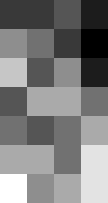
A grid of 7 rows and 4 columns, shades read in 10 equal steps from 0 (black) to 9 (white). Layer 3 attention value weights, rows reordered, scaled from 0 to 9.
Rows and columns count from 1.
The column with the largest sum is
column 1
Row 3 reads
7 3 5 1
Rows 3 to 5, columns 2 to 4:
3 5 1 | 6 6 4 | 3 4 6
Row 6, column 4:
8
